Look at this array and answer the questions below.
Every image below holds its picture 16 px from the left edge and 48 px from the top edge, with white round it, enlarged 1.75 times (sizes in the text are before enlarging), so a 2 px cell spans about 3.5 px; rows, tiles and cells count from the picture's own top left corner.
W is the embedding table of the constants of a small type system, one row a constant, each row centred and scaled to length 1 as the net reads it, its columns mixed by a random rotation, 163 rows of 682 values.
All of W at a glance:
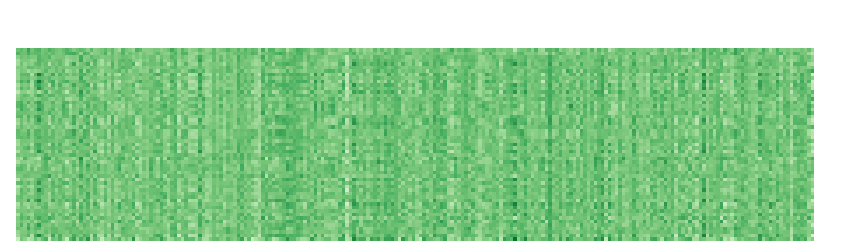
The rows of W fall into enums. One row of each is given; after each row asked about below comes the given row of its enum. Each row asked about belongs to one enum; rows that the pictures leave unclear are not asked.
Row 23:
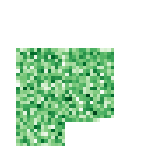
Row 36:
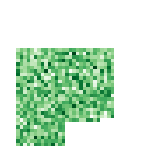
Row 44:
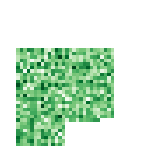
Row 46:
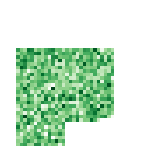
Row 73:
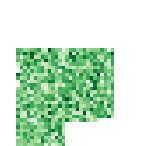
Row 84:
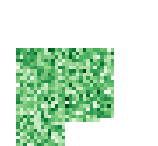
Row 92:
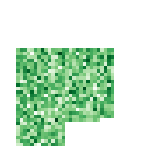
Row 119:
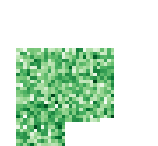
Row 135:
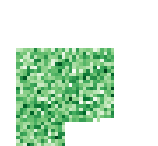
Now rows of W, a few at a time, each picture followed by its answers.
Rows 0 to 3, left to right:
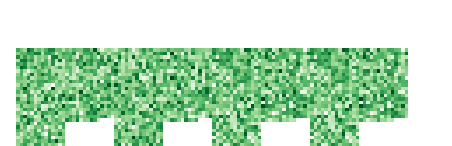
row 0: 46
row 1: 36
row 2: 84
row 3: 84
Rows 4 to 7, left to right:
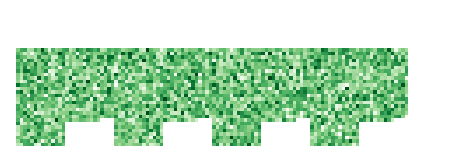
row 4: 92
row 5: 73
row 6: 36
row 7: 46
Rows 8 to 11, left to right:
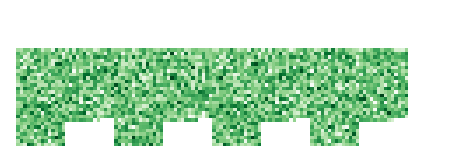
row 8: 135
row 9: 36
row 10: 135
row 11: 23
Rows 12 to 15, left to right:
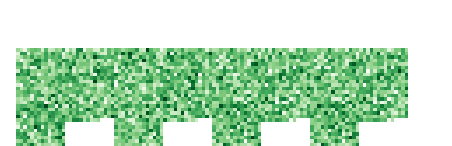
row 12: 119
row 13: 73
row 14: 135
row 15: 135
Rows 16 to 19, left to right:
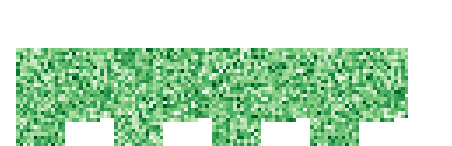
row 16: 36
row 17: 84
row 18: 44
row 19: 36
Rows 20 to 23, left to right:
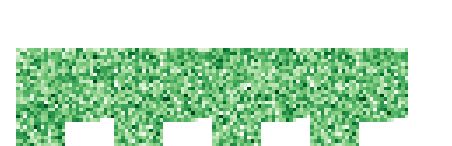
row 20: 119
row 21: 23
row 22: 46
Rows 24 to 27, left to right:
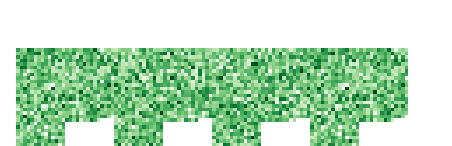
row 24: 46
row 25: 36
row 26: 135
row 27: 46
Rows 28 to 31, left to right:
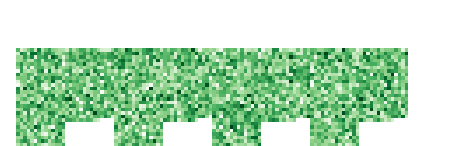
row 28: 23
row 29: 46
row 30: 119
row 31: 73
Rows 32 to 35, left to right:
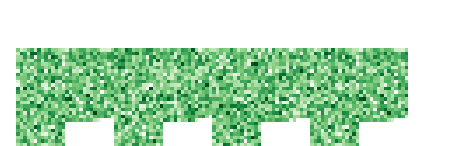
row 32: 23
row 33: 46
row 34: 135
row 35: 23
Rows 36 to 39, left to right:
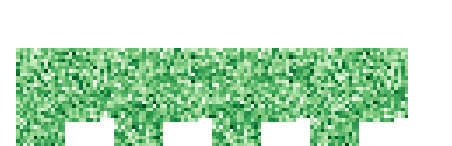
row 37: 119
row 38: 119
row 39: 36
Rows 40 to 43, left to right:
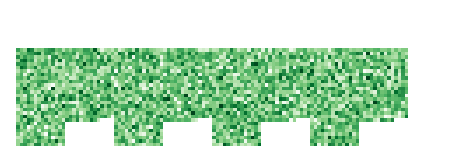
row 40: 46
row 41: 23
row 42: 135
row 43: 36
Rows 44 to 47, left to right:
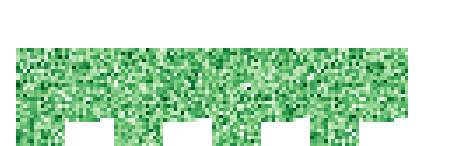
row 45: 73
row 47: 44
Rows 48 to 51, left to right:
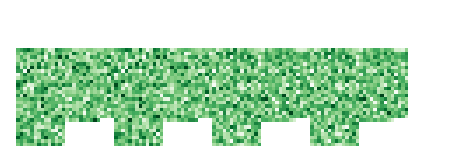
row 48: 44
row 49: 44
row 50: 23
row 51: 23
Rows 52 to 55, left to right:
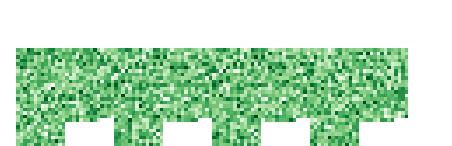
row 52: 46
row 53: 44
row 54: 44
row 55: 36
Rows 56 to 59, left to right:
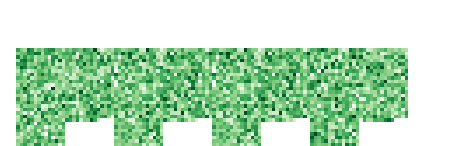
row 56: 46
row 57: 73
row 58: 73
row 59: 44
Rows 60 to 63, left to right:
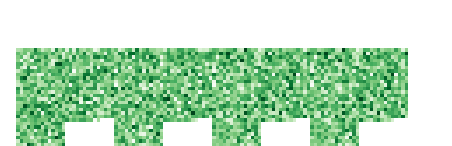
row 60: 135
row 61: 23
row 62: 73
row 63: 73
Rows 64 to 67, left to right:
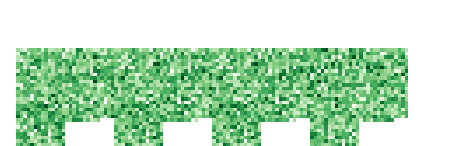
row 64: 119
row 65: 135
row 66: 135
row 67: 44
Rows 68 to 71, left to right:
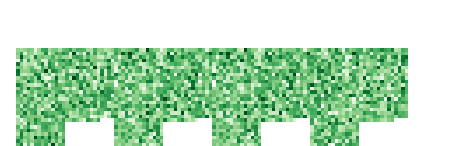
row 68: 36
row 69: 73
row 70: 73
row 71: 92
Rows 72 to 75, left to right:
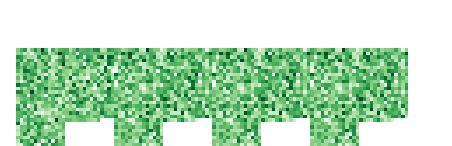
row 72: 92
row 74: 73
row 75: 73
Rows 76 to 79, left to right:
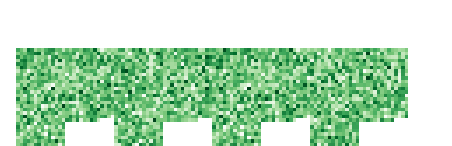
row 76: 46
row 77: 92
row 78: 46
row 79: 36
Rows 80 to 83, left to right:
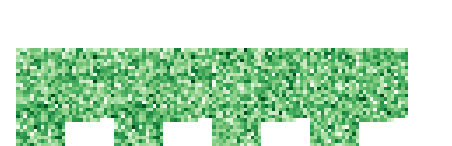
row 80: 119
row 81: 119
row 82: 73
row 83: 23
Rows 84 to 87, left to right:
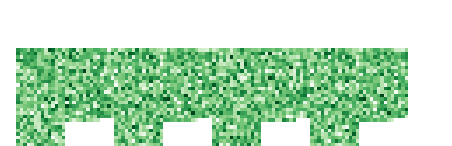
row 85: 23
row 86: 36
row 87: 23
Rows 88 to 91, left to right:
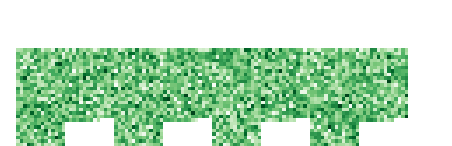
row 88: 135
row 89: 23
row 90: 84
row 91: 119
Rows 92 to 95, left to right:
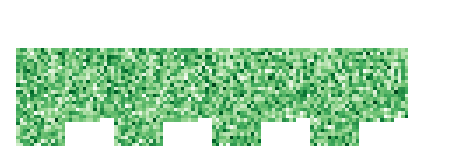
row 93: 92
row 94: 36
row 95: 36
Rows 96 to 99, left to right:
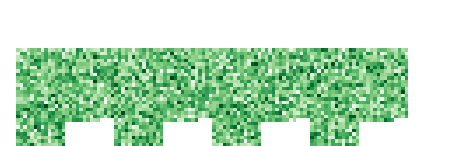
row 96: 119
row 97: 36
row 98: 135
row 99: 44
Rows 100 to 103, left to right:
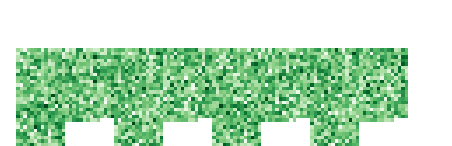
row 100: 119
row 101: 92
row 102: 135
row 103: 92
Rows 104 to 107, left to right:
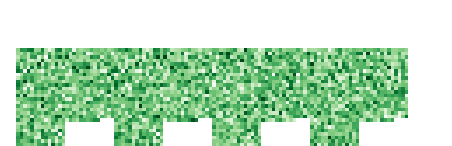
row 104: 44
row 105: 44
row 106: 73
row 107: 36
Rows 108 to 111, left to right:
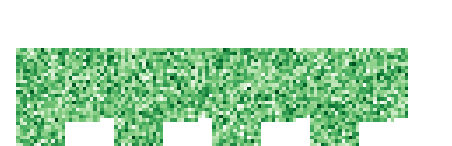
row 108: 92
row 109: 36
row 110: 46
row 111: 135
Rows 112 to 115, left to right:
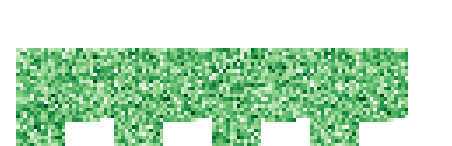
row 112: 119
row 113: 23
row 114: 44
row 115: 23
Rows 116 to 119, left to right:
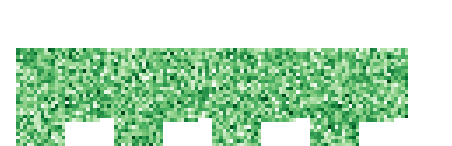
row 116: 84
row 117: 36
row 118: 23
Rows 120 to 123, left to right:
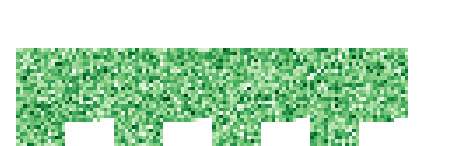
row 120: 135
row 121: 23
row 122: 46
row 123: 44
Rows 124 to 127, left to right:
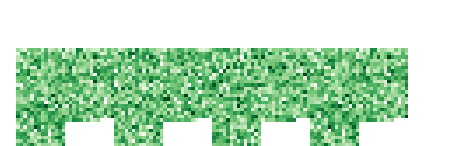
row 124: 119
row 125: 23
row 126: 44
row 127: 119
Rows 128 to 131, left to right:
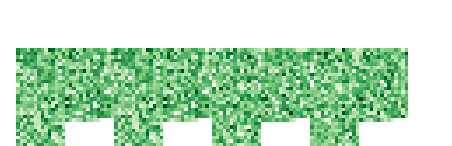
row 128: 84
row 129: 84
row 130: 23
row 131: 73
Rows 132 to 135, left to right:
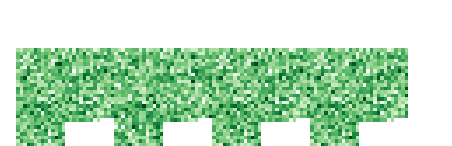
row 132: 135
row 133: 119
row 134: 135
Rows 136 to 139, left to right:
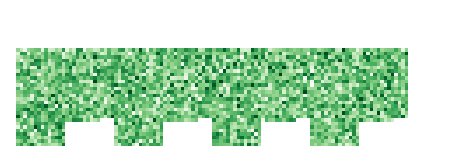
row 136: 119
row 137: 92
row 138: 44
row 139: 73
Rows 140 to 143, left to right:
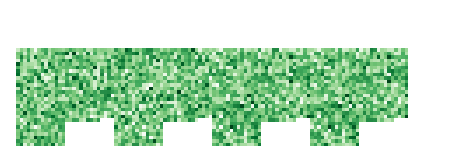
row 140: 36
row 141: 46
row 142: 119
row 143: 119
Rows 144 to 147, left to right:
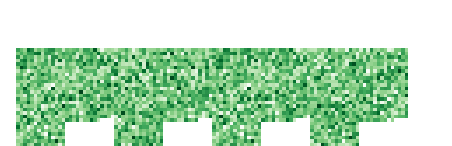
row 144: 46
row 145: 36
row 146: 46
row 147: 135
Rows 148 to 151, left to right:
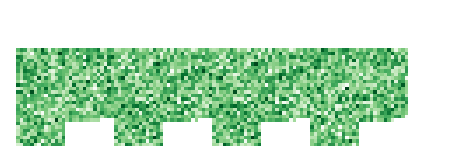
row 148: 92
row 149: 135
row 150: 135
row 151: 46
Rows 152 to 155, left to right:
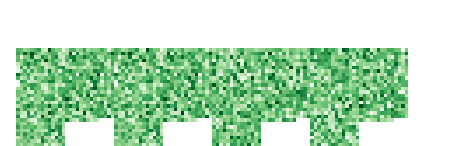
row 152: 73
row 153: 73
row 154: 36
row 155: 84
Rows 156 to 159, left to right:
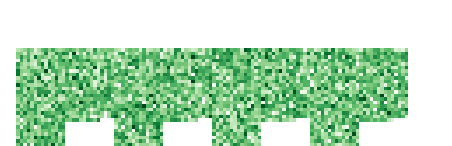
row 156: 36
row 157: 119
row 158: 84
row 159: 23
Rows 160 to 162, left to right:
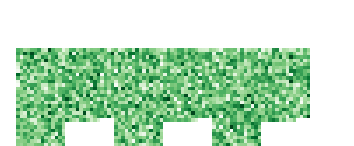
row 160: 73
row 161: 23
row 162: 119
